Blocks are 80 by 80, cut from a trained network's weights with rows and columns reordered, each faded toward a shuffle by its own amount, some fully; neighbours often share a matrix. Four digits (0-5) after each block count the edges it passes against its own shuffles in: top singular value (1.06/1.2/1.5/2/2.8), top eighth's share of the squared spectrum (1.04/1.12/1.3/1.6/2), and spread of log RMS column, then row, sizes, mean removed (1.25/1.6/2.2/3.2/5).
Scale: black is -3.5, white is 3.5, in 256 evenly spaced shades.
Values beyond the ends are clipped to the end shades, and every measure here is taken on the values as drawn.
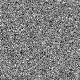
2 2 0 0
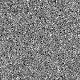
2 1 0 0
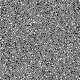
0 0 0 0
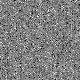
1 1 0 0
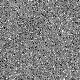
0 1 0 0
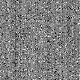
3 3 0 2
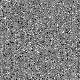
1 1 0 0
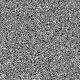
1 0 0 0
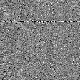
3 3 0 2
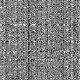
4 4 2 3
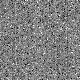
1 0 0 0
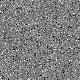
0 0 0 0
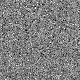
0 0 0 0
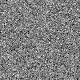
0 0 0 0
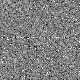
2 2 0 1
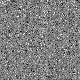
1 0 0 0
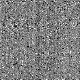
2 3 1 2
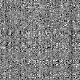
3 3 1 3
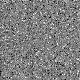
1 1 0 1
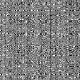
3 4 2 3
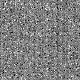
2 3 0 2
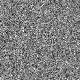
2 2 0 0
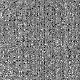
3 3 1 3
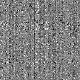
3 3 1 2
